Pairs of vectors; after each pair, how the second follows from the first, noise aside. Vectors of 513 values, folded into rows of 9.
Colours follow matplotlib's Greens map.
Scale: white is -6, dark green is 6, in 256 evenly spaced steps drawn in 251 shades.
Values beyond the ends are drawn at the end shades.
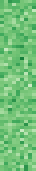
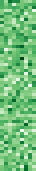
scaled up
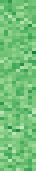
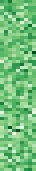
scaled up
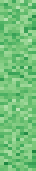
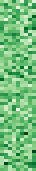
scaled up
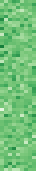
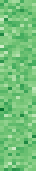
negated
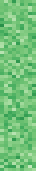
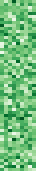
scaled up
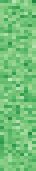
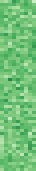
negated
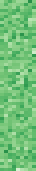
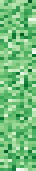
scaled up
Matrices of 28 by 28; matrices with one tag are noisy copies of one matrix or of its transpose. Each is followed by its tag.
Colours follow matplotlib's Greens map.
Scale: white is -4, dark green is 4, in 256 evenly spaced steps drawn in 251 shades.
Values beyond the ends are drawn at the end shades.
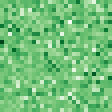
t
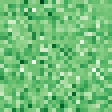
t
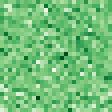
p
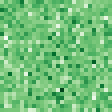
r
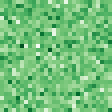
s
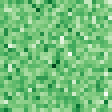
p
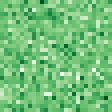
t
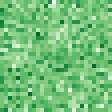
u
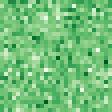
u
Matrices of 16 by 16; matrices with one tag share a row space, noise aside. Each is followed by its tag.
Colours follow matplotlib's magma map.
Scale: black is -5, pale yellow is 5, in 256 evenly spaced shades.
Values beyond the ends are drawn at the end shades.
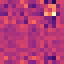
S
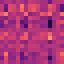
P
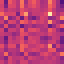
P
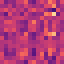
S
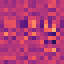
S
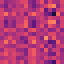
S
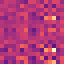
S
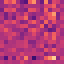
S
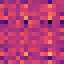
P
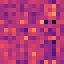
S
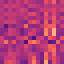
S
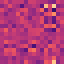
S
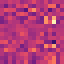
S
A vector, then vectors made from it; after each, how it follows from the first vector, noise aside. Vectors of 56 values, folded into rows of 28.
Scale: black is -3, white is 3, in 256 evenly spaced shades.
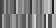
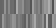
shrunk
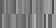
shrunk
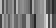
sign-scrambled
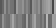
shrunk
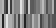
reversed
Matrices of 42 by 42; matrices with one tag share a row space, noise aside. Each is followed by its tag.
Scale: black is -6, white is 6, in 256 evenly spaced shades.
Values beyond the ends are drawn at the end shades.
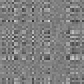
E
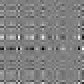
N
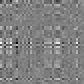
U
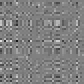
U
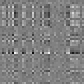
E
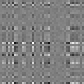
E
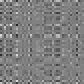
U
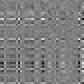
N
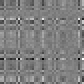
N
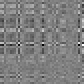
N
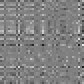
N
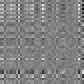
N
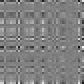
N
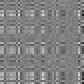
N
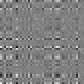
U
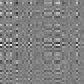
U
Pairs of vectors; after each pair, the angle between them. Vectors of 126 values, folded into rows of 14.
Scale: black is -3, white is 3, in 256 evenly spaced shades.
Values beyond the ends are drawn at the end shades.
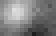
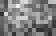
partly aligned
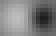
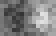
nearly opposite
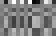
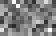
partly aligned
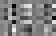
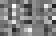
nearly opposite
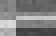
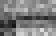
nearly opposite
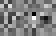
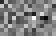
nearly parallel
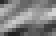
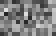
orthogonal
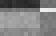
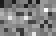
partly aligned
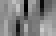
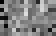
partly opposed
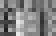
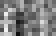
nearly opposite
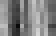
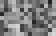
partly opposed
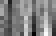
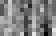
nearly opposite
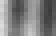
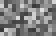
orthogonal
